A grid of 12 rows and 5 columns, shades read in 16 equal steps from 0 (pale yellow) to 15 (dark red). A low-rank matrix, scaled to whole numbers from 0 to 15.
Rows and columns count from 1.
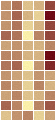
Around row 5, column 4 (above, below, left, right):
7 4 4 7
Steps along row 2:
up down down up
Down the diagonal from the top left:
6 9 2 7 7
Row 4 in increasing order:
0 7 8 9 11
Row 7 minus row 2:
2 0 -4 4 -2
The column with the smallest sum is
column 3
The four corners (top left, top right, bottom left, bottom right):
6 11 3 5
